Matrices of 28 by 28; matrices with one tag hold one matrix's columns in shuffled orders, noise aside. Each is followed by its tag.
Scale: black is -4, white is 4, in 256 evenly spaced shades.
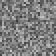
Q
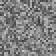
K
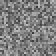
K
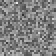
Q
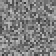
Q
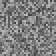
K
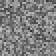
K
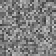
K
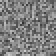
Q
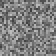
K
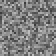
K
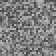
K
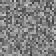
K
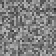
K
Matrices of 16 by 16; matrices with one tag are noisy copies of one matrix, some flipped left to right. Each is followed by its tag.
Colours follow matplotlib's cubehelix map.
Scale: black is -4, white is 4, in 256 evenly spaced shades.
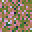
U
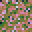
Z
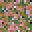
Z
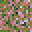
U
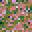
Z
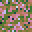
Z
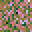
U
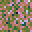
U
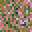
U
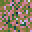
U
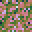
Z
